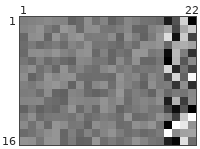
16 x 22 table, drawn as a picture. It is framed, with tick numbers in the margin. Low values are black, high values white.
On average the colour sits 50% of the way up the scale. The distribution is heavy-tailed on both sides. There is no overall slope. A vertical seam about 80% of the way across splits the table, and the left part is calmer.
